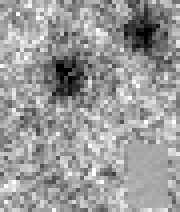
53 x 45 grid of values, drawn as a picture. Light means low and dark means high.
Mirror symmetry: none. Average level on the scale: 40%. Calmest part: bottom right. Odd patch: calmer, in the bottom right. Bumps: two. Ninth with the highest average: top right.
